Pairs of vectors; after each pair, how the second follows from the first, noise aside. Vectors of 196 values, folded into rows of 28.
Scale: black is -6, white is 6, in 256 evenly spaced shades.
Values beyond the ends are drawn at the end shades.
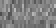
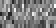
scaled up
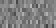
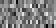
scaled up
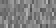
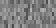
negated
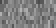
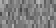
negated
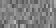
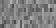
sign-scrambled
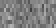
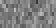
shuffled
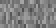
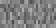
negated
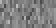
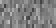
copied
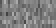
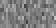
shuffled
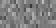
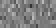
copied
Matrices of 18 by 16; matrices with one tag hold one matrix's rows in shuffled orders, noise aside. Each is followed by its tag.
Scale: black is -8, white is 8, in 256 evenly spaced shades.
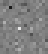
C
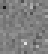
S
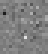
S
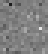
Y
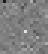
S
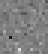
C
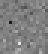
C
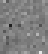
Y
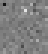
S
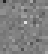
S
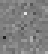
S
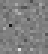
C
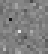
C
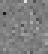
S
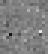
Y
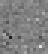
Y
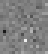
S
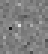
C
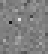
C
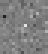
S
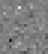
C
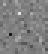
C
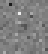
C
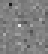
C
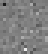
S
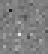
C
